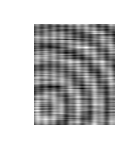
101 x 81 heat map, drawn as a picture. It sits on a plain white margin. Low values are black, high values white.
The bottom left is the ninth with the highest average. Neither half mirrors the other. Upright stripes repeat 10 times across the table. Rings spread out from the bottom left.
